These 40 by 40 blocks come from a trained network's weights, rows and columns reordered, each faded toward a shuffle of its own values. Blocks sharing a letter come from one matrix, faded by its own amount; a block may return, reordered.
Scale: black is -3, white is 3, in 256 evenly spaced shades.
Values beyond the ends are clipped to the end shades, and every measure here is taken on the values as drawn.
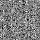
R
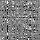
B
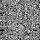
R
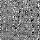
B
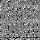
B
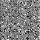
R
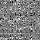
B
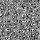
R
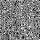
R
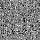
R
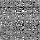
B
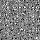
R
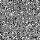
R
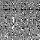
B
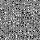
R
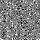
R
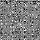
B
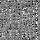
B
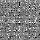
B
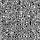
R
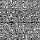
B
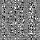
B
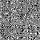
R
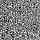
R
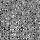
R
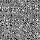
R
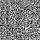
R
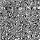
R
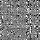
B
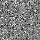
R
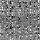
B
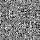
R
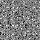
R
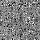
R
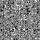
R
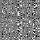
B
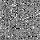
R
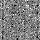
R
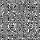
B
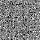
R
